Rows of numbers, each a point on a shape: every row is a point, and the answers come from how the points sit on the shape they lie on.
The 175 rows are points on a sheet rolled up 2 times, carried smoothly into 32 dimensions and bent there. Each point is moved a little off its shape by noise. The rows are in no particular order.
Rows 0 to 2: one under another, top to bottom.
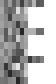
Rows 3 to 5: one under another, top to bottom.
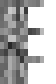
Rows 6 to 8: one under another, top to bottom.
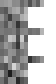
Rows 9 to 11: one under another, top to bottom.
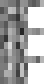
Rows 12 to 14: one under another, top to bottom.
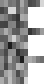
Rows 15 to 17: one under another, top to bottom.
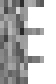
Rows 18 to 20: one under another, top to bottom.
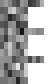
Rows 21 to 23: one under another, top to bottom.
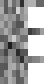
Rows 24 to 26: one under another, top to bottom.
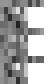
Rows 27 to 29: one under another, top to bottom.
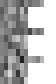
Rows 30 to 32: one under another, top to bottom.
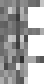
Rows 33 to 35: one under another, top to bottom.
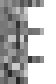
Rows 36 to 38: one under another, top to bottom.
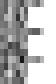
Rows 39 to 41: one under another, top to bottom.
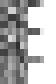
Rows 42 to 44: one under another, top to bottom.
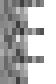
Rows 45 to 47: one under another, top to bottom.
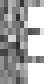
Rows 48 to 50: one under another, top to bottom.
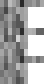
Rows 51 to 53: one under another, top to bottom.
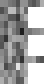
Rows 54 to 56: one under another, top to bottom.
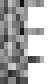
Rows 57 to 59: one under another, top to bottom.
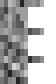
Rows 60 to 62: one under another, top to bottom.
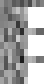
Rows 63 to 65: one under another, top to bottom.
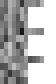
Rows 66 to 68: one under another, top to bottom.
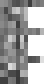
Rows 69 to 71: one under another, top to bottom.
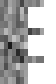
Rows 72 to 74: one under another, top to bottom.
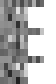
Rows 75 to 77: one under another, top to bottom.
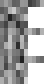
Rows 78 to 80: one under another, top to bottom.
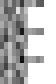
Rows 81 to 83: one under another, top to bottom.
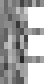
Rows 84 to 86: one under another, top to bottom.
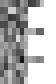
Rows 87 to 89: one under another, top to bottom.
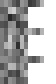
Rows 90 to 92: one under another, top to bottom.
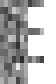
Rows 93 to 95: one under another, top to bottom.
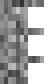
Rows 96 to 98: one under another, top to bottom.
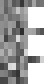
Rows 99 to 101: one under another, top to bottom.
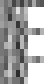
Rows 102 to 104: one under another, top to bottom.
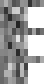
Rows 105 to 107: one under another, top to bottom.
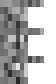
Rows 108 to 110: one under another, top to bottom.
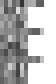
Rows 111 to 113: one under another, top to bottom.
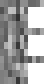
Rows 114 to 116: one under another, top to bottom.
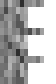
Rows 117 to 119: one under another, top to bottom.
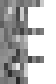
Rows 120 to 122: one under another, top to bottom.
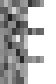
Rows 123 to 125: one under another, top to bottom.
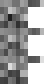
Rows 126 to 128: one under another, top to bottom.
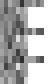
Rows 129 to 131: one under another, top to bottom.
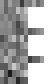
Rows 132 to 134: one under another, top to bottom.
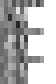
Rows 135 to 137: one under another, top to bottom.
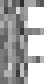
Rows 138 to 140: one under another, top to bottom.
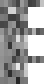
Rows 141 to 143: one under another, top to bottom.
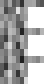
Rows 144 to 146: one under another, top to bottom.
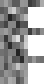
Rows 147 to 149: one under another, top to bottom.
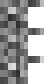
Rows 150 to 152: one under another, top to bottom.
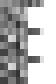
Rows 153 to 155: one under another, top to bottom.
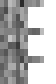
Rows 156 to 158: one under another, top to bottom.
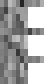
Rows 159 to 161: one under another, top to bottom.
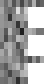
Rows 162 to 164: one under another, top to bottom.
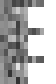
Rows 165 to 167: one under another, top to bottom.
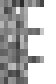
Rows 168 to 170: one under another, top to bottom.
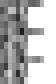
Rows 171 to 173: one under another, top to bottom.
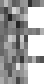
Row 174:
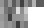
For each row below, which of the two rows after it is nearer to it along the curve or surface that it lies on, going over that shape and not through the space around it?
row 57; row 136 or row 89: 136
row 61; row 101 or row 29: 29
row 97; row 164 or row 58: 164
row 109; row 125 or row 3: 3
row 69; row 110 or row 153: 153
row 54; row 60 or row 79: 79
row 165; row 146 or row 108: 108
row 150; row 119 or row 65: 65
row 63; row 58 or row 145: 58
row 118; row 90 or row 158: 90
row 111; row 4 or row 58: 58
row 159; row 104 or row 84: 84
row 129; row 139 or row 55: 55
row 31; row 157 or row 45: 45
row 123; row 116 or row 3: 3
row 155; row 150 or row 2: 150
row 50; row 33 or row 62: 33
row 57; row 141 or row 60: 60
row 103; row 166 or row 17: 166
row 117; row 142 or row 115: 142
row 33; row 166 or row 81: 81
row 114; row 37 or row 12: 37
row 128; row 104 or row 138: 104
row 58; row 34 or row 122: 34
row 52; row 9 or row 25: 25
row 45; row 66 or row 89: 89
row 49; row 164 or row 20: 164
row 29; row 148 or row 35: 148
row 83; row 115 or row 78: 115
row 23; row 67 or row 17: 17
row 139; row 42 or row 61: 61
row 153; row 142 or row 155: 155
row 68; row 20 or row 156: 20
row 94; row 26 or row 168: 168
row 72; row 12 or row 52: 12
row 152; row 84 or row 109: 84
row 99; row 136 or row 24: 24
